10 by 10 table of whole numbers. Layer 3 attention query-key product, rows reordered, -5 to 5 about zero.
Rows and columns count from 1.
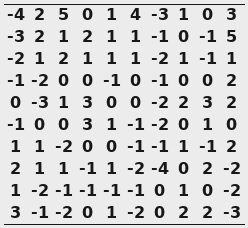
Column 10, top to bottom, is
3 5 1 2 2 0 2 -2 -2 -3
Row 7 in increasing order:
-2 -1 -1 -1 0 0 1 1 1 2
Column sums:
-4 -1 5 7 4 -1 -16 8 5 8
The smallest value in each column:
-4 -3 -2 -1 -1 -2 -4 0 -1 -3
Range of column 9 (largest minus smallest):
4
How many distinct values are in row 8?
6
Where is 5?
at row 1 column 3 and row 2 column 10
